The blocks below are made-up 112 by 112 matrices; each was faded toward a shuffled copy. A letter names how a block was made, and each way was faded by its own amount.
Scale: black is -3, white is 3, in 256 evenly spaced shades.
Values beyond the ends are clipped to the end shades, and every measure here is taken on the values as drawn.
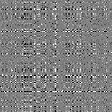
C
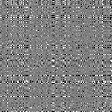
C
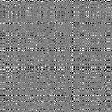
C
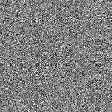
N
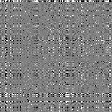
C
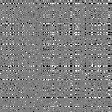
C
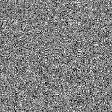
N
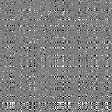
C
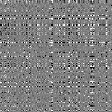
C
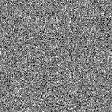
N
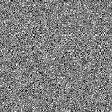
N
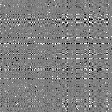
C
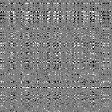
C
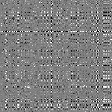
C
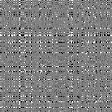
C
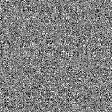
N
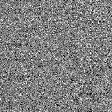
N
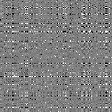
C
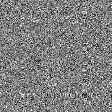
N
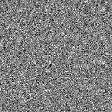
N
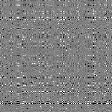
C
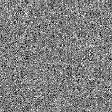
N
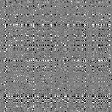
C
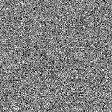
N
